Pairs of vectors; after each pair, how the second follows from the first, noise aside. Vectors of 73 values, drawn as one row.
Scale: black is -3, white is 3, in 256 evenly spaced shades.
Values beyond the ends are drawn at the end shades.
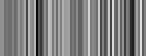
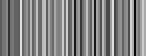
shuffled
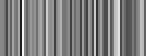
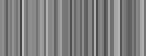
shrunk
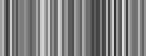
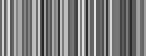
shuffled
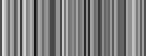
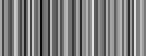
shuffled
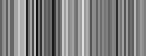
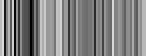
wrapped around
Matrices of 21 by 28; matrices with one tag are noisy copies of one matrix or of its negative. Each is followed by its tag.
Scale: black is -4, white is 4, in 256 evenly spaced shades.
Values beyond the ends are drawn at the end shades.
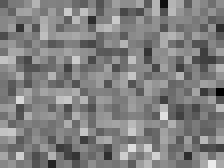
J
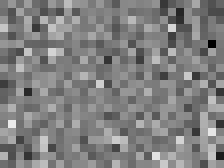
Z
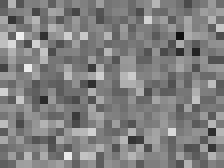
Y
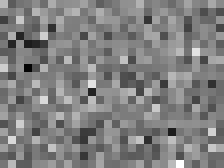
Y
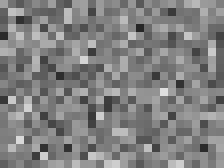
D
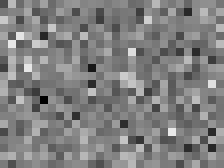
Y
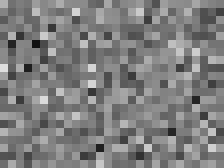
Y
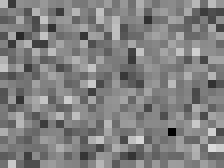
Y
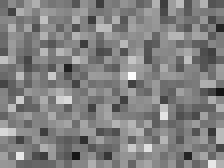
J
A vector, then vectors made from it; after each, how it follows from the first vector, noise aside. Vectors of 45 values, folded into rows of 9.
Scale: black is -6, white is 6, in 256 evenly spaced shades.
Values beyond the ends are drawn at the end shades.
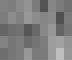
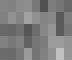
copied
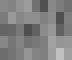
copied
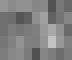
wrapped around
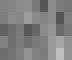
copied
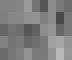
copied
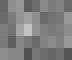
wrapped around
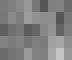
copied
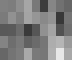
scaled up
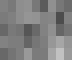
copied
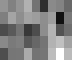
scaled up
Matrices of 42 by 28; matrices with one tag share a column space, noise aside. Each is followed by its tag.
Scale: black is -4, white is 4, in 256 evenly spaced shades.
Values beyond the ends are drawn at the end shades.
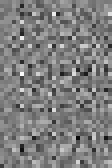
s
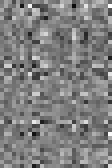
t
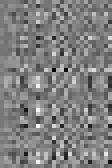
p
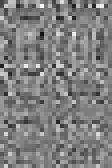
t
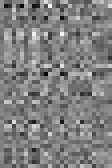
t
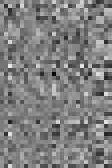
t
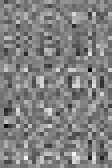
p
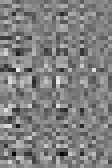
p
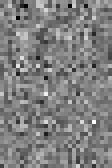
t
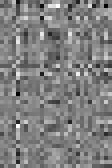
t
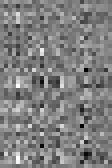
p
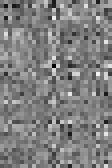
t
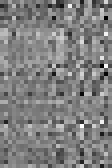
t
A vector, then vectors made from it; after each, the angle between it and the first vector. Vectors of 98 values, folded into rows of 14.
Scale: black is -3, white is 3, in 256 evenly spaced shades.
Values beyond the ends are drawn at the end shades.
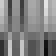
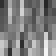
nearly opposite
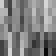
nearly parallel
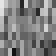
partly aligned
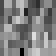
partly opposed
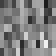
partly opposed
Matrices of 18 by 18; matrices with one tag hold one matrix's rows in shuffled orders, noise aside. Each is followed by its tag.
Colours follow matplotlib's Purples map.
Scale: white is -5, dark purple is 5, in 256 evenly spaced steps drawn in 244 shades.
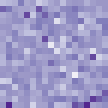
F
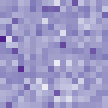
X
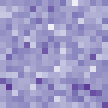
F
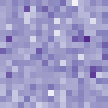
F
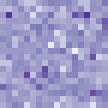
F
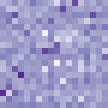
X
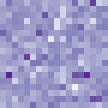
F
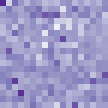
X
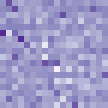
X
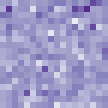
F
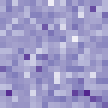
F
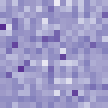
X
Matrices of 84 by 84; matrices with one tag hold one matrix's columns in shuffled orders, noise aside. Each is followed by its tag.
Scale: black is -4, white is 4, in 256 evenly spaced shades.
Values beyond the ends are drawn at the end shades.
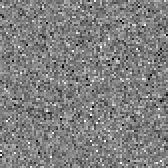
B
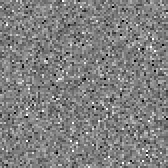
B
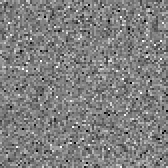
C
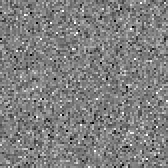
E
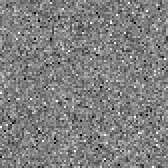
E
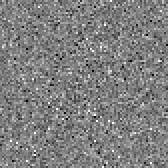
B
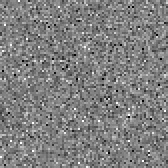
B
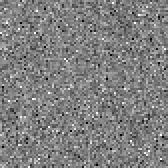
E
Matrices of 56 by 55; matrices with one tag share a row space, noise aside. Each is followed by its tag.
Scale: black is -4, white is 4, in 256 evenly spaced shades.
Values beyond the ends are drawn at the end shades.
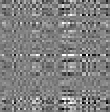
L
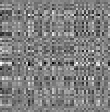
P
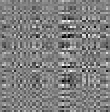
L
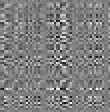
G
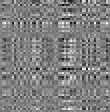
L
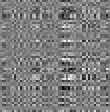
L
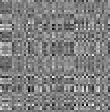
P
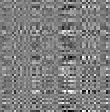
L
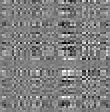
L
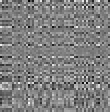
P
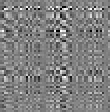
G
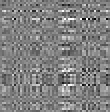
L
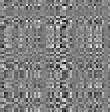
G
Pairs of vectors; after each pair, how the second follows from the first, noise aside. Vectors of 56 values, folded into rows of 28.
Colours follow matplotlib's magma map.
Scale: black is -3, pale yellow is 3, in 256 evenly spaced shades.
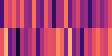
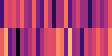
copied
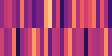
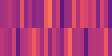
shrunk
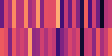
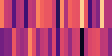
sign-scrambled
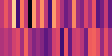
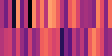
sign-scrambled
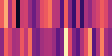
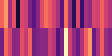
copied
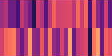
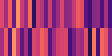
sign-scrambled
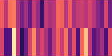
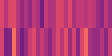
shrunk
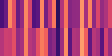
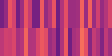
shrunk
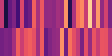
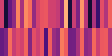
sign-scrambled
